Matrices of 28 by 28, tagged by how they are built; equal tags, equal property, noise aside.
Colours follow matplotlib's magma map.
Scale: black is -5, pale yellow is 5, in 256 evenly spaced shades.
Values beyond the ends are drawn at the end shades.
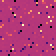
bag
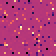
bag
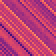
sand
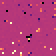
bag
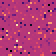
bag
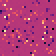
bag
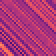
sand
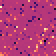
bag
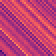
sand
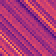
sand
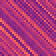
sand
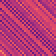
sand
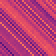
sand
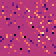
bag
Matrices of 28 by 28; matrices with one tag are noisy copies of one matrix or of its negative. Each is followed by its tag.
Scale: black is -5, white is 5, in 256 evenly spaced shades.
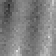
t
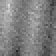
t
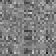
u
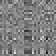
u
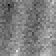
t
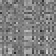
u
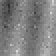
t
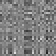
u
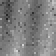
t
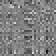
u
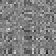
u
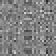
u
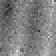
t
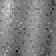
t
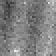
t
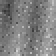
t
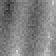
t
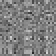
u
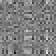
u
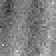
t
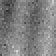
t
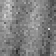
t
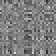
u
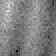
t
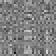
u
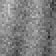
t
